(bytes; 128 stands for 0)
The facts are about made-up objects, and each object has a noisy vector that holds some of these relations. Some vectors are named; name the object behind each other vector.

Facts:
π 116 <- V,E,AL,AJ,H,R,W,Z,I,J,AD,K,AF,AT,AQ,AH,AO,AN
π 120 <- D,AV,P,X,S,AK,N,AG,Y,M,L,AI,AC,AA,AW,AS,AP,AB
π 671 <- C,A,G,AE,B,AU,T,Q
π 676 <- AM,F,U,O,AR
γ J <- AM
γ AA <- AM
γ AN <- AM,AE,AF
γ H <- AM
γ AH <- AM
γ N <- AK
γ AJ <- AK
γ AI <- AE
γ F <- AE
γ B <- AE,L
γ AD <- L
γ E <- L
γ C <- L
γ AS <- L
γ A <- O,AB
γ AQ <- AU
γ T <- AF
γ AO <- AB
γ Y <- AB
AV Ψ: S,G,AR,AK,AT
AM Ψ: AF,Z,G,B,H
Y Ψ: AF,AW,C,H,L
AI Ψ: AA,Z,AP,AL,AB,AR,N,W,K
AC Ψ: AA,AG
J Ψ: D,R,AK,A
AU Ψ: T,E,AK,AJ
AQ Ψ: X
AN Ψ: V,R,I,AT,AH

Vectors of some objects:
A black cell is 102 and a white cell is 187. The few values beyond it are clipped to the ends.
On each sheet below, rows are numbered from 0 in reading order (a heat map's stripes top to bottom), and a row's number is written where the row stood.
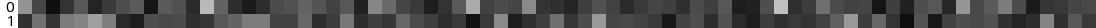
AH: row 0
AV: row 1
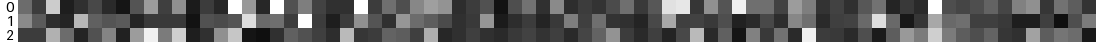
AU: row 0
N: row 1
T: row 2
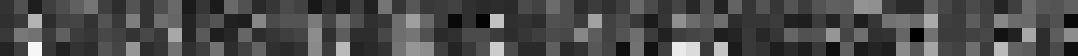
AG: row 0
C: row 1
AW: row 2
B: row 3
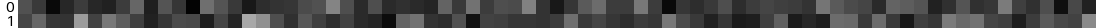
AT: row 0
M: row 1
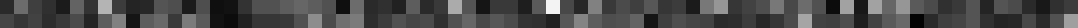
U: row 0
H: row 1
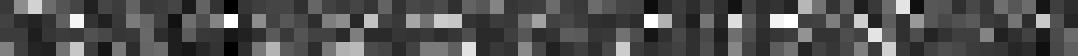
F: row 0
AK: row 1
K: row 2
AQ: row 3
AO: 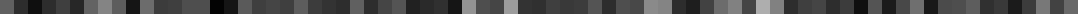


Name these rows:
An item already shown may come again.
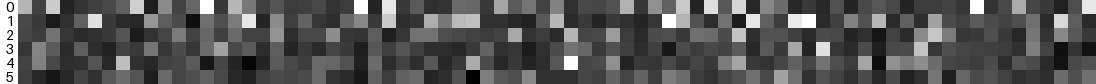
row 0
AF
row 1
AK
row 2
G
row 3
AR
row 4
U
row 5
AO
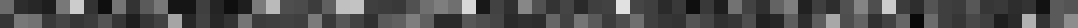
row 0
AQ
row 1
AW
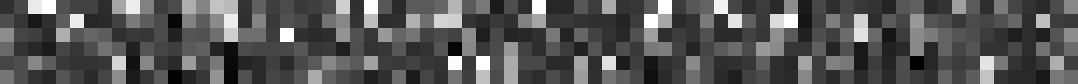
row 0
AM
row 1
AK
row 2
N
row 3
AO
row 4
AN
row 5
J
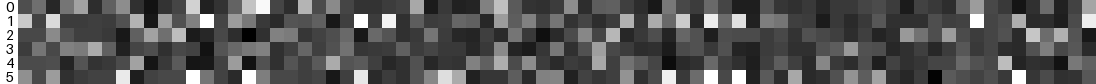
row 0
Y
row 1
AF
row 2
Q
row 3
AV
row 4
J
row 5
L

